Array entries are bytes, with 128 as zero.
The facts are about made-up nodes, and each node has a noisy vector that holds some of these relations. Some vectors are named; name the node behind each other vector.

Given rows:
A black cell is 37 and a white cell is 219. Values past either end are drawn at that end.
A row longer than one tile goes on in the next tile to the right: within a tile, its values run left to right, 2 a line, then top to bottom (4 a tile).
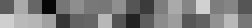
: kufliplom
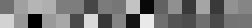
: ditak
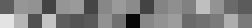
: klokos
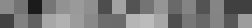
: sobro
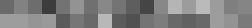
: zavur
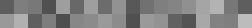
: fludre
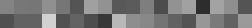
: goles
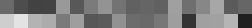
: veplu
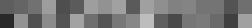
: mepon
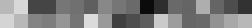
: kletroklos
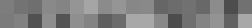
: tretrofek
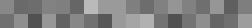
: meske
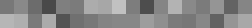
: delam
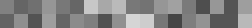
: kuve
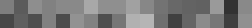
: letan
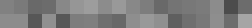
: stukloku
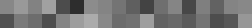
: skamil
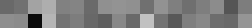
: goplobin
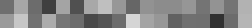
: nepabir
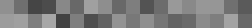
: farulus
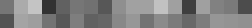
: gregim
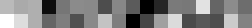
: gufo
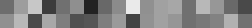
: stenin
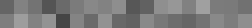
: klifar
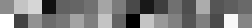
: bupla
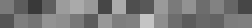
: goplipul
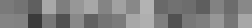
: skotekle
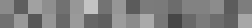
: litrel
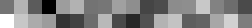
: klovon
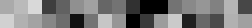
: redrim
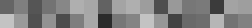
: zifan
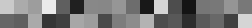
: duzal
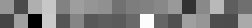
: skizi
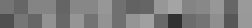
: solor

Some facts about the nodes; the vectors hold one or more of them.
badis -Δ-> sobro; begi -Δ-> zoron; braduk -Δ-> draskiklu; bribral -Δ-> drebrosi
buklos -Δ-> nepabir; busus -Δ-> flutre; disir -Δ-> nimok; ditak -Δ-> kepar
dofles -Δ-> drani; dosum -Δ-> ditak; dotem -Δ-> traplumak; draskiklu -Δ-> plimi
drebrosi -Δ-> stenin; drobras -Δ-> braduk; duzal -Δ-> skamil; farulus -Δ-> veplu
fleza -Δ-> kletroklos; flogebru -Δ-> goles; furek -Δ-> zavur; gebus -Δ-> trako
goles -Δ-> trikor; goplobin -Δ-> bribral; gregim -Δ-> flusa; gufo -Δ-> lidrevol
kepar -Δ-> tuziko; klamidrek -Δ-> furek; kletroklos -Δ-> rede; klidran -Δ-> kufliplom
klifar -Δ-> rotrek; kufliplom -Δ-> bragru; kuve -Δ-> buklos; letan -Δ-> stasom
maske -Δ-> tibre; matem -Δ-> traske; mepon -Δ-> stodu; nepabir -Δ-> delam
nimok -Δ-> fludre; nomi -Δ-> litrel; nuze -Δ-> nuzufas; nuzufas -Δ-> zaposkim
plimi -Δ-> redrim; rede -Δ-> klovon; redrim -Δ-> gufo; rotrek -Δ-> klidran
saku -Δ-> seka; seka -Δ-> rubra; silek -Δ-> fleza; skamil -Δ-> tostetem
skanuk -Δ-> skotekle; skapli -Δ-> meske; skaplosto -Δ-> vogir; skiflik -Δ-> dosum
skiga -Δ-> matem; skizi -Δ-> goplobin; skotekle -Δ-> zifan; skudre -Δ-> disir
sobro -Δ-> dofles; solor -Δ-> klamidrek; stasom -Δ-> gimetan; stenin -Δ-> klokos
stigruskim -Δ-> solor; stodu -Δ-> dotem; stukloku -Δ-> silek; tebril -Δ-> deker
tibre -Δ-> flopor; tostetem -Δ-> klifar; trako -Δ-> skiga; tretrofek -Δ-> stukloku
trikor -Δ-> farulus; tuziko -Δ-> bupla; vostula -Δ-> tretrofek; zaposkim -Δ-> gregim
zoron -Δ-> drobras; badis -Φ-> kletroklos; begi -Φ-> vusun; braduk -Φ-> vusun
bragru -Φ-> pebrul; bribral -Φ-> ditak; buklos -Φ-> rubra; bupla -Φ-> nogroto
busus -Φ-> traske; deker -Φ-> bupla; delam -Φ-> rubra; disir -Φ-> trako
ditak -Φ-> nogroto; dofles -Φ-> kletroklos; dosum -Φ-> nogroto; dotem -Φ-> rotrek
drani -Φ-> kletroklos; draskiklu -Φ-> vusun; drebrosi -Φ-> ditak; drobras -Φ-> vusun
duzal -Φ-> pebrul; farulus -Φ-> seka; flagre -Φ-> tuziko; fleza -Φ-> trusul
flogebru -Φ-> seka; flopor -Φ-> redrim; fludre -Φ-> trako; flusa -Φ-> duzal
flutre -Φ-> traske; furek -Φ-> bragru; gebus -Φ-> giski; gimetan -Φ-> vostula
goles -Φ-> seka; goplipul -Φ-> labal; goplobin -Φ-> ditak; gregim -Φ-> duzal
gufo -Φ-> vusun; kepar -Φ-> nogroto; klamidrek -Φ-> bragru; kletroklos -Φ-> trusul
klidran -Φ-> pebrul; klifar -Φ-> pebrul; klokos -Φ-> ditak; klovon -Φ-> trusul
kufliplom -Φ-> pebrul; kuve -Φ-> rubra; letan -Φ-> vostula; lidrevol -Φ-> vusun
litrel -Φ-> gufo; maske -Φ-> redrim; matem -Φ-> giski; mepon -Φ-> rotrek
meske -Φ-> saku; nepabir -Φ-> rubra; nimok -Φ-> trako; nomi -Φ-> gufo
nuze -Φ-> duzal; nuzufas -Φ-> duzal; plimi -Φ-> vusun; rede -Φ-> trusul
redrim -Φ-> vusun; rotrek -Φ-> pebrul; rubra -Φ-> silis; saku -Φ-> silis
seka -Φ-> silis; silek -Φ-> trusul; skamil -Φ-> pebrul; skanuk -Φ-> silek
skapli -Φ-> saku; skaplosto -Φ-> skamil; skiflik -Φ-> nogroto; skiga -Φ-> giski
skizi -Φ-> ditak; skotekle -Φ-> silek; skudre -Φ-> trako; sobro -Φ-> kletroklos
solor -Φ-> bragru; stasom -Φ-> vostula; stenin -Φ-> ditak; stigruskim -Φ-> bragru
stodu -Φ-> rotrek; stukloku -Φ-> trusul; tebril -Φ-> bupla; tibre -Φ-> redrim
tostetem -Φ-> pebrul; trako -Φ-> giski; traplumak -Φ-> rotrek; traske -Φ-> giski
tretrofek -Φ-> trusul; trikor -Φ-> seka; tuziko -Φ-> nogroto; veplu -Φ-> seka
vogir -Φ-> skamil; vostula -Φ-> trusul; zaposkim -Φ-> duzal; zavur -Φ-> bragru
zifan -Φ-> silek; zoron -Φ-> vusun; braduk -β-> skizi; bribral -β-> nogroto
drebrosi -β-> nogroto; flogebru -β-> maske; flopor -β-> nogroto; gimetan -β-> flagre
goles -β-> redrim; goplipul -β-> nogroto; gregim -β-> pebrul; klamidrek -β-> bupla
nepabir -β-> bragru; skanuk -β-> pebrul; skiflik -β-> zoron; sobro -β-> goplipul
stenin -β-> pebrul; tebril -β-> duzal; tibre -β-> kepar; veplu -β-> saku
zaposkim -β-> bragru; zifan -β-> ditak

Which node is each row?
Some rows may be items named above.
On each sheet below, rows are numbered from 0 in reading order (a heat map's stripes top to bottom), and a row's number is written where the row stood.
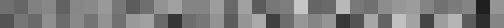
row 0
solor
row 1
skiflik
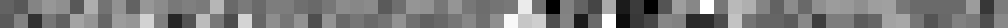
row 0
skudre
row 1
tostetem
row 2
bragru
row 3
stasom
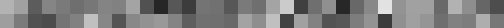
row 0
trusul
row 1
stenin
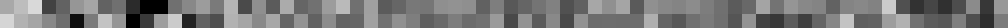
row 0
redrim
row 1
drobras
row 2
stodu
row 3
vostula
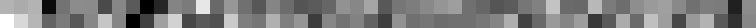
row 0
gufo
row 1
traplumak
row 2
skiflik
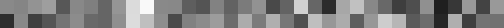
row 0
skanuk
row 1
saku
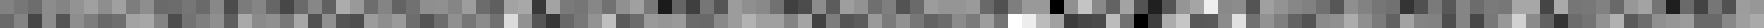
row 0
tretrofek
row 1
trikor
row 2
silek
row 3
farulus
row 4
lidrevol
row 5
labal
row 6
silek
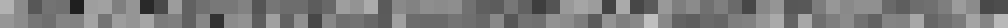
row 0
silis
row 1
dotem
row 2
goplipul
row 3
drani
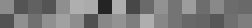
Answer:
flopor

